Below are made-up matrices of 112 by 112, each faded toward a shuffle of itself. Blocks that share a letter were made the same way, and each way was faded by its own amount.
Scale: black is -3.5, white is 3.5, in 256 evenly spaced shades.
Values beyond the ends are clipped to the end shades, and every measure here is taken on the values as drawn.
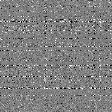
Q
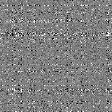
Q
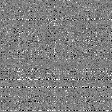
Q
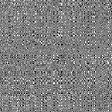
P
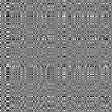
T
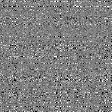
Q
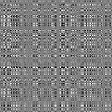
T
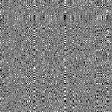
P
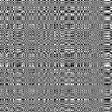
T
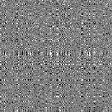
P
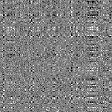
P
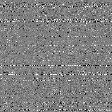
Q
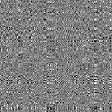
P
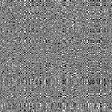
P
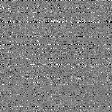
Q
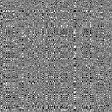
P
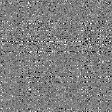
Q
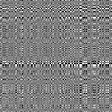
T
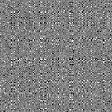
P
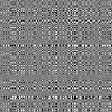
T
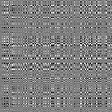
T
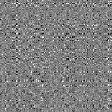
P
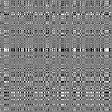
T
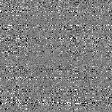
Q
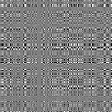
T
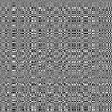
T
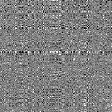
P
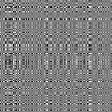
T
